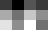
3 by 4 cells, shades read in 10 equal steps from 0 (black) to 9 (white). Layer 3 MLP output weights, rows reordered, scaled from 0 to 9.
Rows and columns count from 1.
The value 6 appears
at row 2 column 1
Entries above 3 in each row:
0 4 4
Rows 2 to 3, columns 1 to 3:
6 4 7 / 8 5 9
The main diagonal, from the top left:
2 4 9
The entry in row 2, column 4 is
5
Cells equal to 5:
2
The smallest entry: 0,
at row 1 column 2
